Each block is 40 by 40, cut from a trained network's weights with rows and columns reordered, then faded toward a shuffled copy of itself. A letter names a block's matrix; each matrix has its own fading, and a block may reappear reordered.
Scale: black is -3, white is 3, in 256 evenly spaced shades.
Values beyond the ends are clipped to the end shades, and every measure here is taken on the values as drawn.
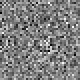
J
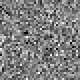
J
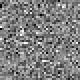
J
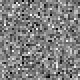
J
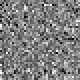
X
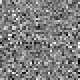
X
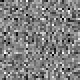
X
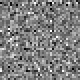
X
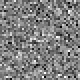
J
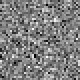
J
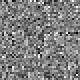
X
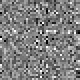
X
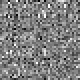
X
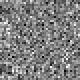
J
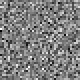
J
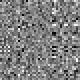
X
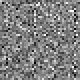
J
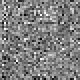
X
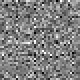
X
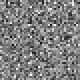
J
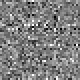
X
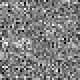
J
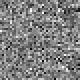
J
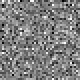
X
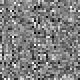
X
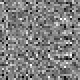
X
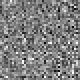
X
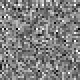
J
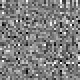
X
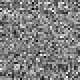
J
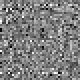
X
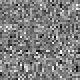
X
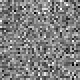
J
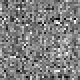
X
